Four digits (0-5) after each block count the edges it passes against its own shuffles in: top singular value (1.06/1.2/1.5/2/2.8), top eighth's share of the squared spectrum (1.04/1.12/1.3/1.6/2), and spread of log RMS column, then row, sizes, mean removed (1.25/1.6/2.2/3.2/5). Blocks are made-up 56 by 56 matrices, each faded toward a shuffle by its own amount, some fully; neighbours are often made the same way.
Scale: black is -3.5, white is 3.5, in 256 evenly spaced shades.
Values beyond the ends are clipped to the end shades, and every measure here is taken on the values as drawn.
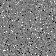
0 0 0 0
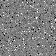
0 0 0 0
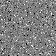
0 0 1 0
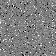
1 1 0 0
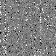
2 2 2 0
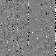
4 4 3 0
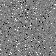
1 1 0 0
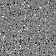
1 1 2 0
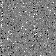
1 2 2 0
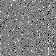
2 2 2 0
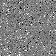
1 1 1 0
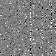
3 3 2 0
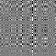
5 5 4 3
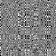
4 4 3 2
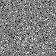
2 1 0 0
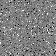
0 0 0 0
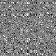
4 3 2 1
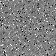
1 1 0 0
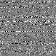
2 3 0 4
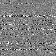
2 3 0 3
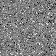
0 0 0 0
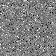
0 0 0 0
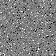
0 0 0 0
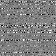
2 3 0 4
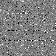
2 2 0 1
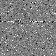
2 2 0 1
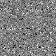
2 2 0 2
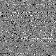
1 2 0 3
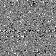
1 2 0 2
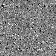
0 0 0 1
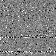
2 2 0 2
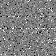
2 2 0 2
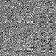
3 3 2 2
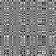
5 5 4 4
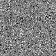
3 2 1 0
